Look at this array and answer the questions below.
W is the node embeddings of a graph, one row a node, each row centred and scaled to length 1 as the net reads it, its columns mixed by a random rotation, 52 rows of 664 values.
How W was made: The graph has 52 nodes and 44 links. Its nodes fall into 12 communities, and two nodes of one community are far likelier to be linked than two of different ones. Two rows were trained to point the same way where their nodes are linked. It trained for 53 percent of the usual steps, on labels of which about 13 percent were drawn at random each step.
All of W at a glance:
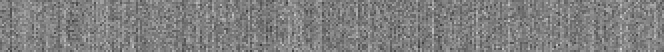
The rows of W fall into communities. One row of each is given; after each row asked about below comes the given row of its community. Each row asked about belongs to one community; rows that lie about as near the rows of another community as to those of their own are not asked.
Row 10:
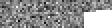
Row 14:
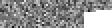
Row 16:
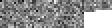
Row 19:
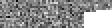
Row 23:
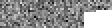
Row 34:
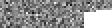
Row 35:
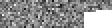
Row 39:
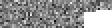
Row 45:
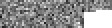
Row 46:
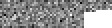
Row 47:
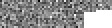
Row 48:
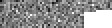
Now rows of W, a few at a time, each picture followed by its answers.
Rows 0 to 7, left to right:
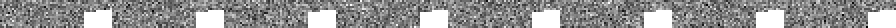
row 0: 19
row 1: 48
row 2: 39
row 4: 47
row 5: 45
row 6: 19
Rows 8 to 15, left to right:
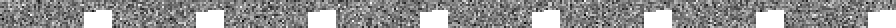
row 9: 48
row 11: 10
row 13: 14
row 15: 45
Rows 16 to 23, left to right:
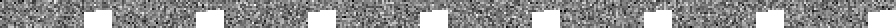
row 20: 34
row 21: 39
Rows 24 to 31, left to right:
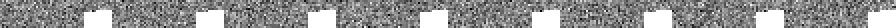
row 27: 10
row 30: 19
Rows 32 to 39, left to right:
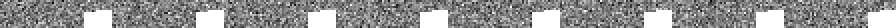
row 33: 34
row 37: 47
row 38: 23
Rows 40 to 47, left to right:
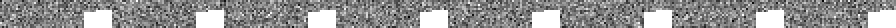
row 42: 16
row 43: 35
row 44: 23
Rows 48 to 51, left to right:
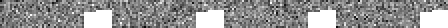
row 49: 46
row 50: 35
